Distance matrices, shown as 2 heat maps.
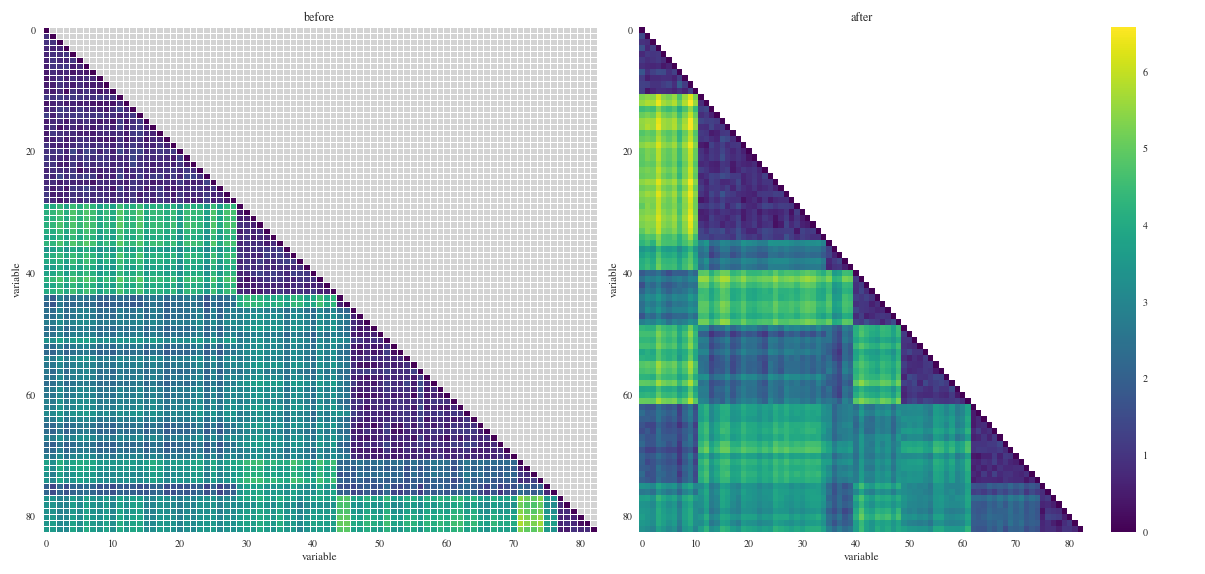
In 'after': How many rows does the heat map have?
83
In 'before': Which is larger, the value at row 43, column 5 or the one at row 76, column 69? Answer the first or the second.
the first
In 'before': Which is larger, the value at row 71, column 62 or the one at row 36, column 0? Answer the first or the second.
the second
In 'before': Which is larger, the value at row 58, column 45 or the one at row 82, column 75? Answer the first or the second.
the second
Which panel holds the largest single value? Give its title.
after
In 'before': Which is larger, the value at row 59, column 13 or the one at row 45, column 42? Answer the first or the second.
the second
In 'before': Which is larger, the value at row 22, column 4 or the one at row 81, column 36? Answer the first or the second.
the second
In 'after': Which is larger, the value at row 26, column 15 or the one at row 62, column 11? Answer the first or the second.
the second
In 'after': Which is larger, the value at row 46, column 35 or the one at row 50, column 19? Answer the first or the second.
the first
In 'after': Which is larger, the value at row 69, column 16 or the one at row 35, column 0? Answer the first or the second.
the first
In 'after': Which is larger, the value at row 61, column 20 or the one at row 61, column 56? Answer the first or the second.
the first
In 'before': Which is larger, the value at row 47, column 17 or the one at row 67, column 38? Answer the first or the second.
the second
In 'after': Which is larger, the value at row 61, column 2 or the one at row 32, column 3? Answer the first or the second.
the second
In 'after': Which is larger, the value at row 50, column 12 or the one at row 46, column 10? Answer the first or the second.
the second
